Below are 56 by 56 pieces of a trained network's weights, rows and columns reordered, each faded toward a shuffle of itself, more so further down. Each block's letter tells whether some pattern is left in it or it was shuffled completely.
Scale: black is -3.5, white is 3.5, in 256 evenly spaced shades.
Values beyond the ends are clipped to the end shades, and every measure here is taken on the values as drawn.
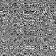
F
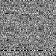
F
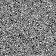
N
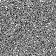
N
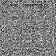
F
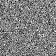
N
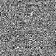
F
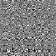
F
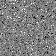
N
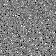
N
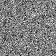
N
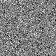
N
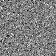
N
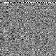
F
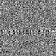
F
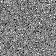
N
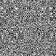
F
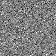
N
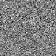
F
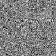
F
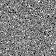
N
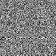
F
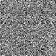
F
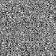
F
